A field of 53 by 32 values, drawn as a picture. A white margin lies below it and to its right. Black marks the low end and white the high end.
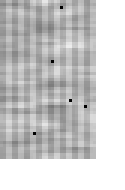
Lone odd cells: 5, each lower than its neighbours. Seam: none. Average level on the scale: 70%. Stripes: upright, repeating 8 times. Histogram: skewed, a long tail of low values.
